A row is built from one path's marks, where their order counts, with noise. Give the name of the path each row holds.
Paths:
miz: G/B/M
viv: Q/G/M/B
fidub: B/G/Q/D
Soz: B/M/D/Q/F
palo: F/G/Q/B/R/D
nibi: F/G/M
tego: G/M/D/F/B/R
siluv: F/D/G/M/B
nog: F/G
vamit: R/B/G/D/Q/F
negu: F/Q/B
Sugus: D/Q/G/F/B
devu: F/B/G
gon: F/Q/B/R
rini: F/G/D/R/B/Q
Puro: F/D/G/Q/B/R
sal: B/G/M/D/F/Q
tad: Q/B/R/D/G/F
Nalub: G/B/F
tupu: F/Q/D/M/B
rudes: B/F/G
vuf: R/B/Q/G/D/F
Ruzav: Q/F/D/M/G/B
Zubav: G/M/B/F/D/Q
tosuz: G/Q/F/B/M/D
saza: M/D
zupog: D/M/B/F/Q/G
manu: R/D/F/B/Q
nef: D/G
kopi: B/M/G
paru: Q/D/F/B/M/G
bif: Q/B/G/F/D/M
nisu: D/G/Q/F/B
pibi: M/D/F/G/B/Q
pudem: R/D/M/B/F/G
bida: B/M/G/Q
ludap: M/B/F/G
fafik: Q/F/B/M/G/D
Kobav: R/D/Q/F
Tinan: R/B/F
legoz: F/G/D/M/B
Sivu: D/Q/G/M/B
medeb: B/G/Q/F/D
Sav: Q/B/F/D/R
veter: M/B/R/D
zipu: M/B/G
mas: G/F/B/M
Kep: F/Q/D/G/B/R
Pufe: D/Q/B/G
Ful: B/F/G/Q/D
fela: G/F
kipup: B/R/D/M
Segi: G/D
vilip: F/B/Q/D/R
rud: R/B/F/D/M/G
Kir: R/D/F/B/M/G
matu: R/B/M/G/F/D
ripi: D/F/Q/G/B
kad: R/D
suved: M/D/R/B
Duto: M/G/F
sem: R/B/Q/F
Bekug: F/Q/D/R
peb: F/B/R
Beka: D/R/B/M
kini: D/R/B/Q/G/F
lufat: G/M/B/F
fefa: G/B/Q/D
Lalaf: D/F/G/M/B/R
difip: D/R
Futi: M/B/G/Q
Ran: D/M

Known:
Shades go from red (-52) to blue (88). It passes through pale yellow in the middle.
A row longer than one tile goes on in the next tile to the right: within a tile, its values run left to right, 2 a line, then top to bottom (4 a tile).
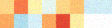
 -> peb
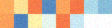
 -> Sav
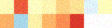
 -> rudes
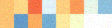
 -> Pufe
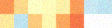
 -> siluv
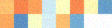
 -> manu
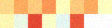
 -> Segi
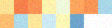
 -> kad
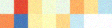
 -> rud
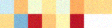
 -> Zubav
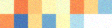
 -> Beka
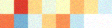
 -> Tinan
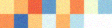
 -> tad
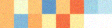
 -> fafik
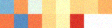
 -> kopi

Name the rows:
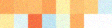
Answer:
nef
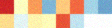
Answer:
Bekug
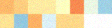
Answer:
Lalaf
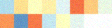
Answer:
suved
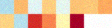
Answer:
lufat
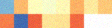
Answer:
bida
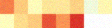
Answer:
nog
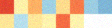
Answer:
Kep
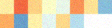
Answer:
Kir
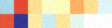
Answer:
kipup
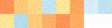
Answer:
palo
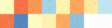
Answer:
sem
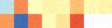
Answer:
sal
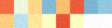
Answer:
tupu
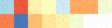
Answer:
matu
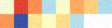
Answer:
vuf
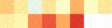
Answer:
nibi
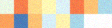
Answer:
pudem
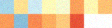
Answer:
ludap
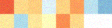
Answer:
Puro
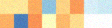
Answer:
bif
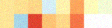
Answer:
tosuz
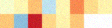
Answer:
viv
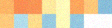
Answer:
difip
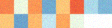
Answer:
paru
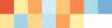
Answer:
ripi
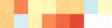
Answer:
devu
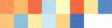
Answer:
Kobav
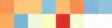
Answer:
vilip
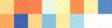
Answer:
kini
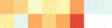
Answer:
legoz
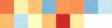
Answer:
negu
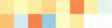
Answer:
Ran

